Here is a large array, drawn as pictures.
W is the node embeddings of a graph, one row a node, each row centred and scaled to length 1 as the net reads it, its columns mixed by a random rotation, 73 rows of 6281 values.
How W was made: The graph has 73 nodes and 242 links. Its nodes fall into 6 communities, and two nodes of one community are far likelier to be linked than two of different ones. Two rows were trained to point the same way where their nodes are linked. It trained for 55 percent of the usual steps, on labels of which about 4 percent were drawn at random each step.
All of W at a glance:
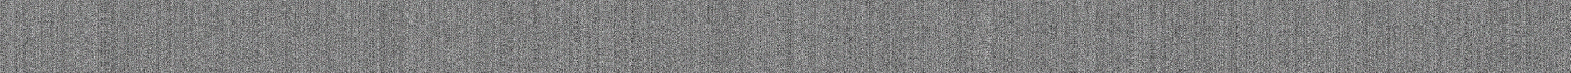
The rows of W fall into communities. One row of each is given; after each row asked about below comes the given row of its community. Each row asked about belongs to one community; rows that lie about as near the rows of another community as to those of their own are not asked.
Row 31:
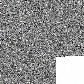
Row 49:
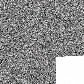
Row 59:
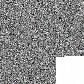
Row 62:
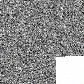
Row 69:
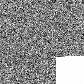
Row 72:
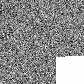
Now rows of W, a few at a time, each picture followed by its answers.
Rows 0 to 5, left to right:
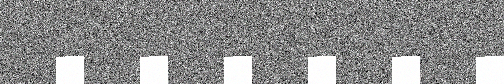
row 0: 31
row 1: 69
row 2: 62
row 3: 62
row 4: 62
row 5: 69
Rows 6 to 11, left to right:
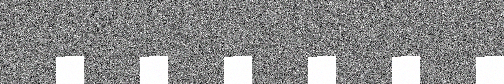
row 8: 72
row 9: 31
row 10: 49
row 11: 69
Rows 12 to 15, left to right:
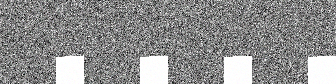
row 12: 49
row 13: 69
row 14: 59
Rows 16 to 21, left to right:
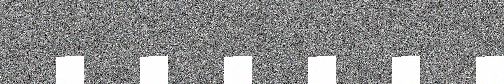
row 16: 59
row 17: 49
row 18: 49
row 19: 49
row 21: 31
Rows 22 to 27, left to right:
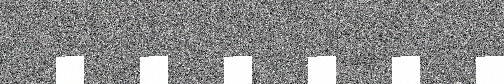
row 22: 31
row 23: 49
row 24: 62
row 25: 69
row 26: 69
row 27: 59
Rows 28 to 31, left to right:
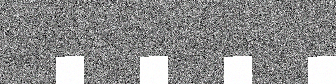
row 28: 69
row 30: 59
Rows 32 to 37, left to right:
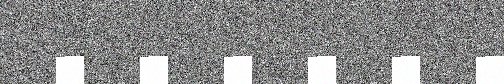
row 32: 62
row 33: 59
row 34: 31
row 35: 62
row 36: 59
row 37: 72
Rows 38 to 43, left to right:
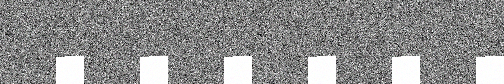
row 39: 62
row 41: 72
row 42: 49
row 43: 72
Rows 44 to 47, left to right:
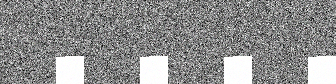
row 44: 62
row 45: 62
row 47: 69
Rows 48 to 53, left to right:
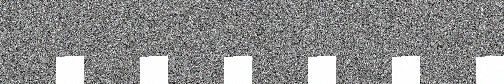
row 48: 49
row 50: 62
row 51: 49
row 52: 62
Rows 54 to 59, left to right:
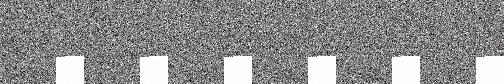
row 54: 49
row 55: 69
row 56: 72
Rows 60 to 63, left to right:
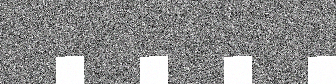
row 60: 72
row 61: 31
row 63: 72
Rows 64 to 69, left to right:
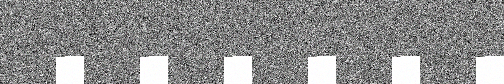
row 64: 62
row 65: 49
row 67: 69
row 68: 59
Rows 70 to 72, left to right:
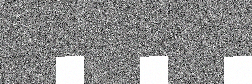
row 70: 69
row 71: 31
